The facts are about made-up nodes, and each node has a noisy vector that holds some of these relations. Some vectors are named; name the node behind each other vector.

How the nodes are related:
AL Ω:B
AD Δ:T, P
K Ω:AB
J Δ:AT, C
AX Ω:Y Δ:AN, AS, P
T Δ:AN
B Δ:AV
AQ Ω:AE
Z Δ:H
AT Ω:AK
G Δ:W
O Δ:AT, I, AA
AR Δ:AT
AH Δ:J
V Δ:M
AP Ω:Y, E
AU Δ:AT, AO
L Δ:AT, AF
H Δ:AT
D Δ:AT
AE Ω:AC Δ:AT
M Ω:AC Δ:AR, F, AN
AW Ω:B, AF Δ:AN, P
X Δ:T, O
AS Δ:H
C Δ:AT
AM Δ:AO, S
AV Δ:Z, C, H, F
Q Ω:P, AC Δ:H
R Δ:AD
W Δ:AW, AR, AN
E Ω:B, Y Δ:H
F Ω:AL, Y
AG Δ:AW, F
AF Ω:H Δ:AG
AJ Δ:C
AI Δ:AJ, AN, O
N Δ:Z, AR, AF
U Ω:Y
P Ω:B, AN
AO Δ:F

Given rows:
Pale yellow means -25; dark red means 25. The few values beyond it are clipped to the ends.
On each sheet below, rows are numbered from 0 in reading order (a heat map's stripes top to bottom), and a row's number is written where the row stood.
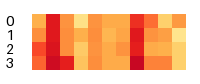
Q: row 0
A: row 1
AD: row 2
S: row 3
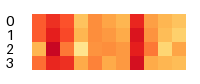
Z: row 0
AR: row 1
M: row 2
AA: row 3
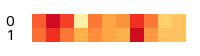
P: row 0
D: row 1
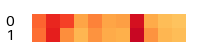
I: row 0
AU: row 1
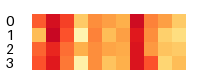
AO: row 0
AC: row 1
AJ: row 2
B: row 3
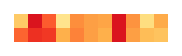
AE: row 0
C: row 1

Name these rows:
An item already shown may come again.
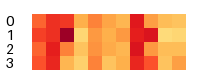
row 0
C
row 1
AF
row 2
AV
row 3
E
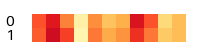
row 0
B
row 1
P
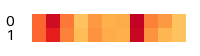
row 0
AM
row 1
AU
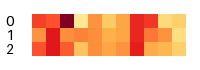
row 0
H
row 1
K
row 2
T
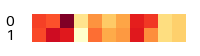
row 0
H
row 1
AN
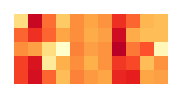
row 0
AQ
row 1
O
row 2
AK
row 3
AX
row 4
F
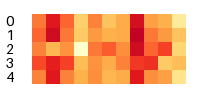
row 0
AB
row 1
AM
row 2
AT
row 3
AW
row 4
A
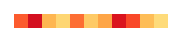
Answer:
Y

